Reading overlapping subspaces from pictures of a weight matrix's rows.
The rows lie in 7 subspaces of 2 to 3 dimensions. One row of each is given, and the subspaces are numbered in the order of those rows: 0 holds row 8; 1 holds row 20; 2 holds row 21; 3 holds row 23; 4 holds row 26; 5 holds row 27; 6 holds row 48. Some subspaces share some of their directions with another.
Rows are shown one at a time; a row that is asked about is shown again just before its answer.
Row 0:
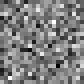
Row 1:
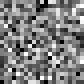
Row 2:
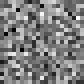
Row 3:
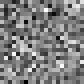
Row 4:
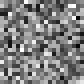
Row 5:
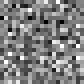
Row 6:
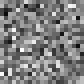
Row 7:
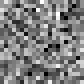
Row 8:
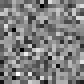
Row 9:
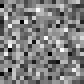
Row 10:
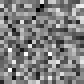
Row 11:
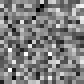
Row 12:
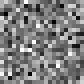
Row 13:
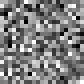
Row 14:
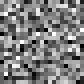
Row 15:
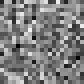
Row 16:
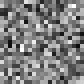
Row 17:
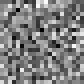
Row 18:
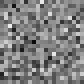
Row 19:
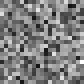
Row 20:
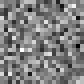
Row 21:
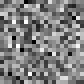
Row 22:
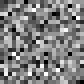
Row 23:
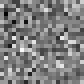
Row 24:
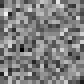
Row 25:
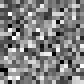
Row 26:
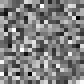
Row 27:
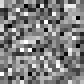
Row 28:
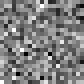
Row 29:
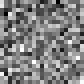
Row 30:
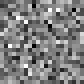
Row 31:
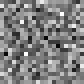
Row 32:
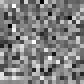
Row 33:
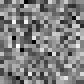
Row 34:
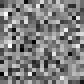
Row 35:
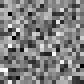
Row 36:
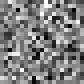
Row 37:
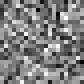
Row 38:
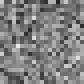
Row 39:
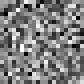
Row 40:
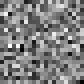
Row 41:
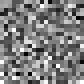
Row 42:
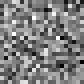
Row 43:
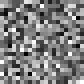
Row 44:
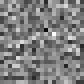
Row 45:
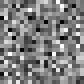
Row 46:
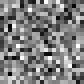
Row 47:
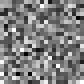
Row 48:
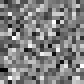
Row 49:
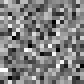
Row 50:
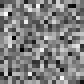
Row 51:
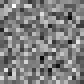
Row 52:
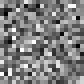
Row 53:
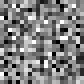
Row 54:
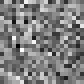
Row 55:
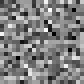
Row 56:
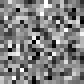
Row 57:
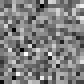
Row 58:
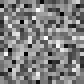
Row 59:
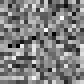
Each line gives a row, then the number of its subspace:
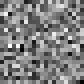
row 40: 5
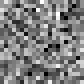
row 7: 3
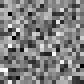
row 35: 6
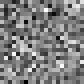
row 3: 3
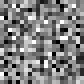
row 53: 1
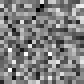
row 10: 0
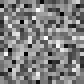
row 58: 0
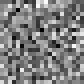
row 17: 0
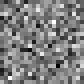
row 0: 6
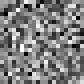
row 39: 0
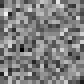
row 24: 2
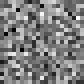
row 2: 4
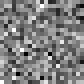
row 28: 4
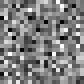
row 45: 1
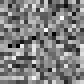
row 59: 5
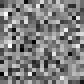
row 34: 1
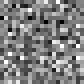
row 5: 1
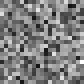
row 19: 3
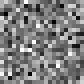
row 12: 6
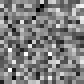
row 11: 0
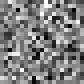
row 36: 4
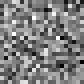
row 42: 3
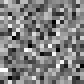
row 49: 6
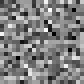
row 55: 5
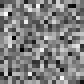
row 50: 4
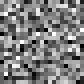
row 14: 5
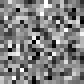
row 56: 4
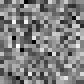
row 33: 2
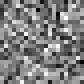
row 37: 3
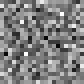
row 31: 0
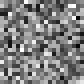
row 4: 3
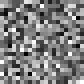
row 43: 4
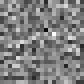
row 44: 5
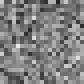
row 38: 2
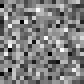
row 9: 0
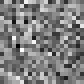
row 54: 2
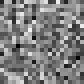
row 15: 2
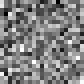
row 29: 2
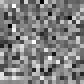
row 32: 1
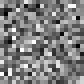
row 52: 5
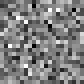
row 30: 5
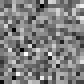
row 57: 4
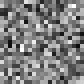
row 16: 3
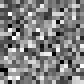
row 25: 6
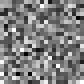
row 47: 0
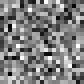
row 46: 1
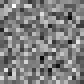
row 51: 1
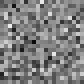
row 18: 1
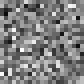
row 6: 5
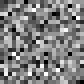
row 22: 3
